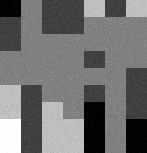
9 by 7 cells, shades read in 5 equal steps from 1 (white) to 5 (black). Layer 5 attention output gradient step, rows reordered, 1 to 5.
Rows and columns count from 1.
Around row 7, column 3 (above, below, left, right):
3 2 4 3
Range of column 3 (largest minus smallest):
2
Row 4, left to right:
3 3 3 3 4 3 3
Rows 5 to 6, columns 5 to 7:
3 3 4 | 4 3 4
